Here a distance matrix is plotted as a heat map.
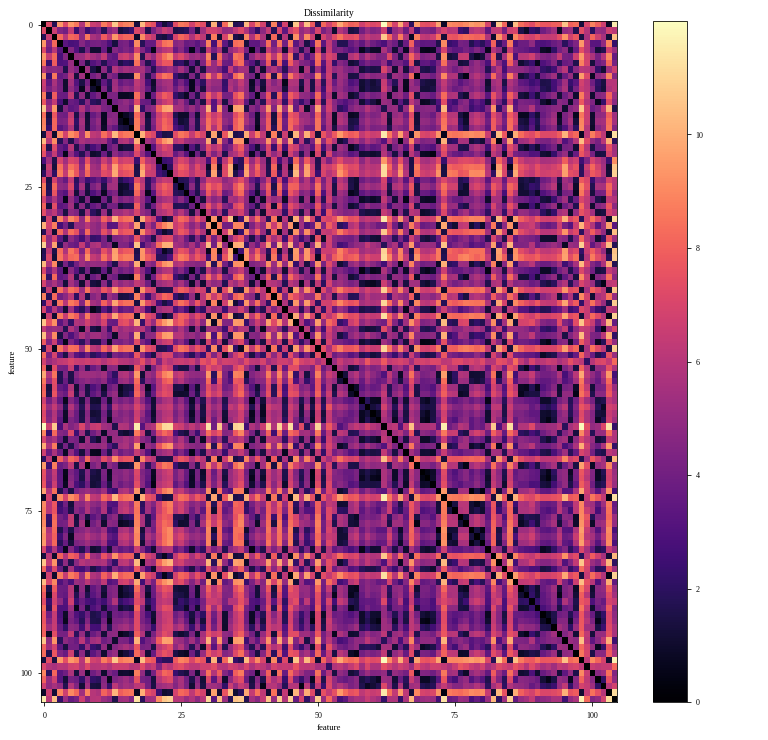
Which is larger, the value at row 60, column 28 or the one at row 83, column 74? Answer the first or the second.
the first
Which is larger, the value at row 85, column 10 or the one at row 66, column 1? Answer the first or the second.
the first
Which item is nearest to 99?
52
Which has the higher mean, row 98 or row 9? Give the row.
98
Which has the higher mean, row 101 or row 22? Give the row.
22
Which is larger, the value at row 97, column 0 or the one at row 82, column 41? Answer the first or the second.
the first
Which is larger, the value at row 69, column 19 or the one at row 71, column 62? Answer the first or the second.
the second
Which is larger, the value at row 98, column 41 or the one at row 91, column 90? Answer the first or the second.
the second
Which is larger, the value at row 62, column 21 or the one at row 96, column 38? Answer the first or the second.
the first
